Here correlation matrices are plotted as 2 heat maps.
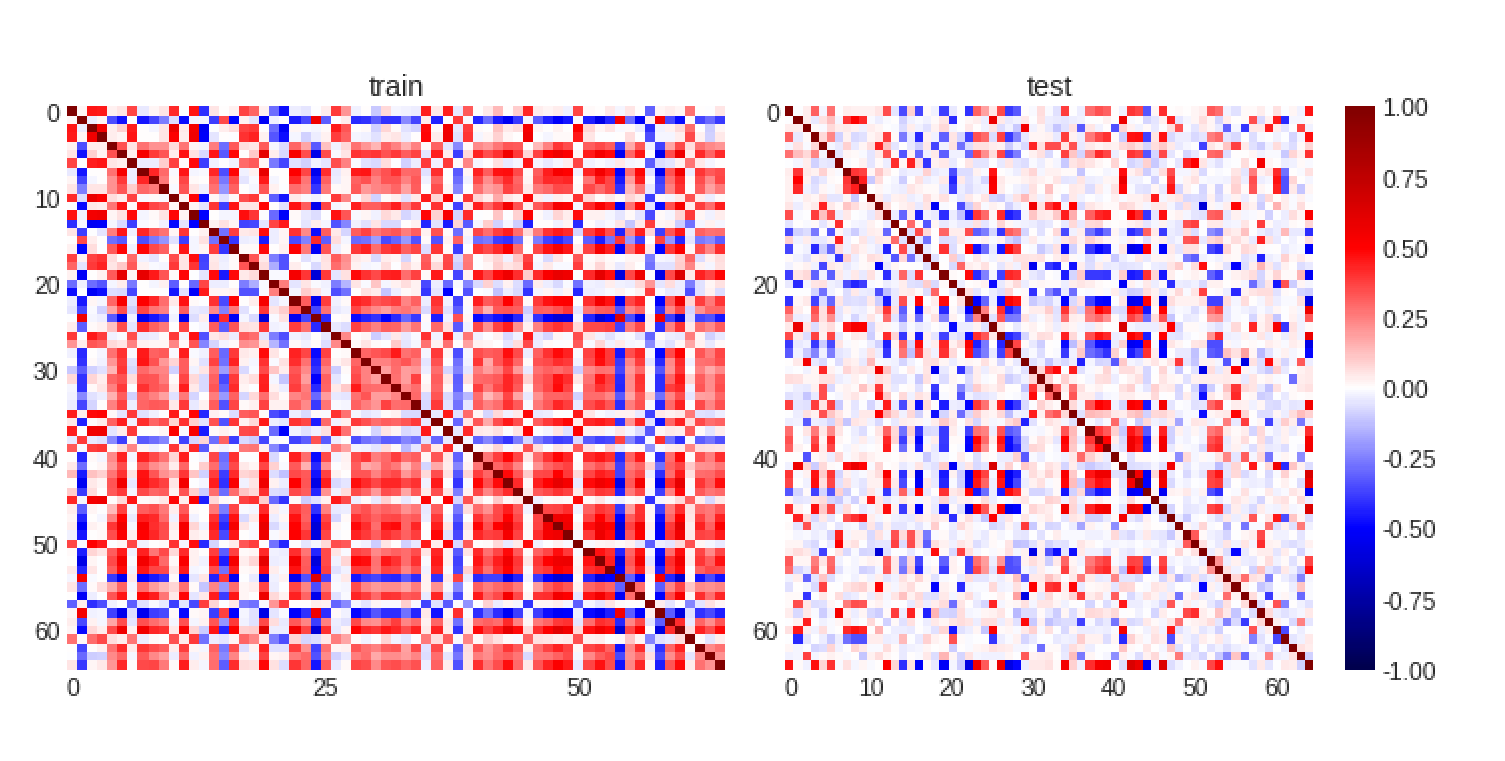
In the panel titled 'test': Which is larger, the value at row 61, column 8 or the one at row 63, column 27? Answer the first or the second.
the second
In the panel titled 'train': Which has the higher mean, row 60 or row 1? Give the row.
60
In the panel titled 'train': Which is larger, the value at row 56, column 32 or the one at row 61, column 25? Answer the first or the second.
the first
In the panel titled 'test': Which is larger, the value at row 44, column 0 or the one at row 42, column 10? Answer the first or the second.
the second
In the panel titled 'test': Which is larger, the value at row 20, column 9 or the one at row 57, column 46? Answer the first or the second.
the second
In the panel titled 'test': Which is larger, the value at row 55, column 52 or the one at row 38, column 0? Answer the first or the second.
the second
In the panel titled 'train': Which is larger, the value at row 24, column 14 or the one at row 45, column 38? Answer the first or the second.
the second
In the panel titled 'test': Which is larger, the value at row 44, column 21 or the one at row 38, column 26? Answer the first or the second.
the second
